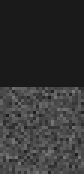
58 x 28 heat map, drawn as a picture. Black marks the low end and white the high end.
It is made of 2 by 1 panels. Panel 1,1: very low, flat. Panel 2,1: low, fine-grained.
